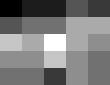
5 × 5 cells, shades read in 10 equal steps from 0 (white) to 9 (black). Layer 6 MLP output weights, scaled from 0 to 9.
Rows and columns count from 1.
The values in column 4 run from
3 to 6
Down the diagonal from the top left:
9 5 0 4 5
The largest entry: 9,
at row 1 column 1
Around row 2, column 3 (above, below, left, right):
8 0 5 3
